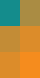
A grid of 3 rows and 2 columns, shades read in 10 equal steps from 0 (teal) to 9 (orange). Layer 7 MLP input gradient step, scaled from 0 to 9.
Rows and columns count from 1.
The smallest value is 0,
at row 1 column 1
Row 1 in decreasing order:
6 0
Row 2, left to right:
7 8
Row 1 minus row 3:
-8 -3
